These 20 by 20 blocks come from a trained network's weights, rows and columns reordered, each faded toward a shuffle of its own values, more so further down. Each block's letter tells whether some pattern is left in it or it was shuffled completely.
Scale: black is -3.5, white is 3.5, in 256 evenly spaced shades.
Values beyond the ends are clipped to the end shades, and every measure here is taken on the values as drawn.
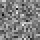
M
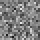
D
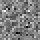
D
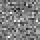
D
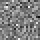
M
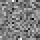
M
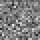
D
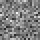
D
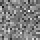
D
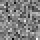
D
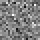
D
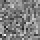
M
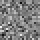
D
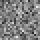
M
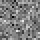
D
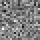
D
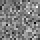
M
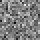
D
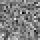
M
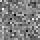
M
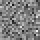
M
